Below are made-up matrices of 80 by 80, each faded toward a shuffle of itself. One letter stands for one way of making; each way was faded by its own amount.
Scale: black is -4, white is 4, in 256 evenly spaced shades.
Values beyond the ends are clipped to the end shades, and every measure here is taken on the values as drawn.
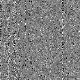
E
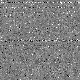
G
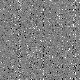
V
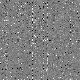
V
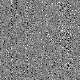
E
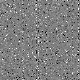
V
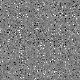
V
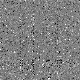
V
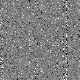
E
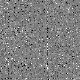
V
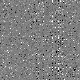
V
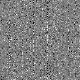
E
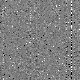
E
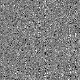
E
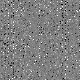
V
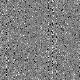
E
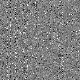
E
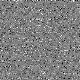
G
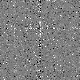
V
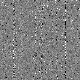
E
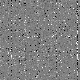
V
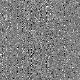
E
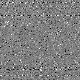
G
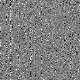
E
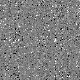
V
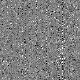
E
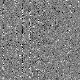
E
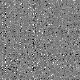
V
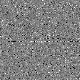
G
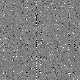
V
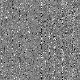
E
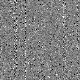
E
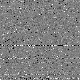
G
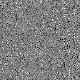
E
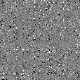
V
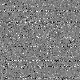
G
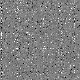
V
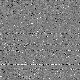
G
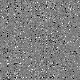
V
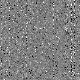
E
